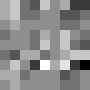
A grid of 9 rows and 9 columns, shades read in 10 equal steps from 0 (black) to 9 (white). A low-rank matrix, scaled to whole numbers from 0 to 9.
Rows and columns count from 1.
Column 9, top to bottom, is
2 4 5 4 3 7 0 5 5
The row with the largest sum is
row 6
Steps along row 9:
up down same same same down same up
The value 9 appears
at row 7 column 5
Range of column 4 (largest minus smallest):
4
